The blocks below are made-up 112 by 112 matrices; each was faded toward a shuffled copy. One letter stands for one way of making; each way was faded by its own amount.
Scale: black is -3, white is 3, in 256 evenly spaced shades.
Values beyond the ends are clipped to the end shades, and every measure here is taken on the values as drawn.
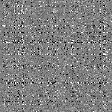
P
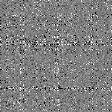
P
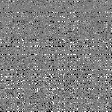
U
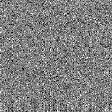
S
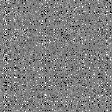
P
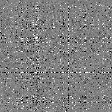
P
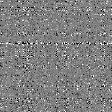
P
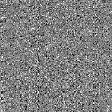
S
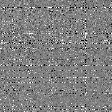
U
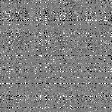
U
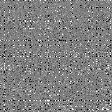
P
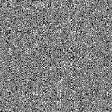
S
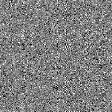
S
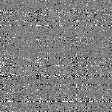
U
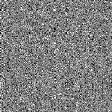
S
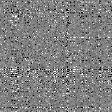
P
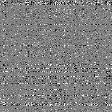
U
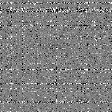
U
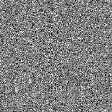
S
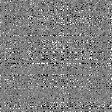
U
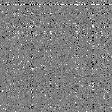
P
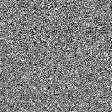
S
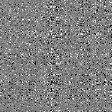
P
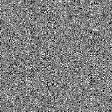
S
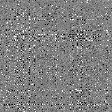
P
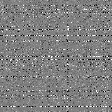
U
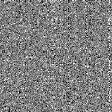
S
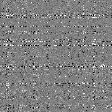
U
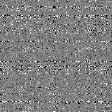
U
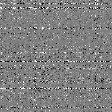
U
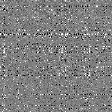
P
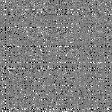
P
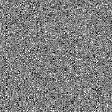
S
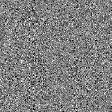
S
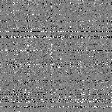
U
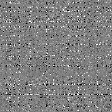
P
